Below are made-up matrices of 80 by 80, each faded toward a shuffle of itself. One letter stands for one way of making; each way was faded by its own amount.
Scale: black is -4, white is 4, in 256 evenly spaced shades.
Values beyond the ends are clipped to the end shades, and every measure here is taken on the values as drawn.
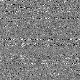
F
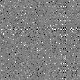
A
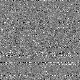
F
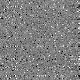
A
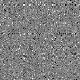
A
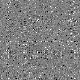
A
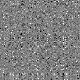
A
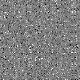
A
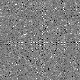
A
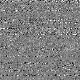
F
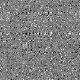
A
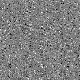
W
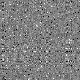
A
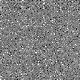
W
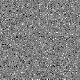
W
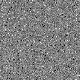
W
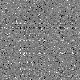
A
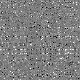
A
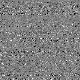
F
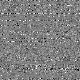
F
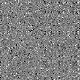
A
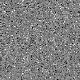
W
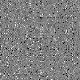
A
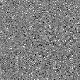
W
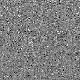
W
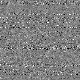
F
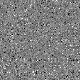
W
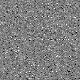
W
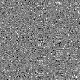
W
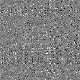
A
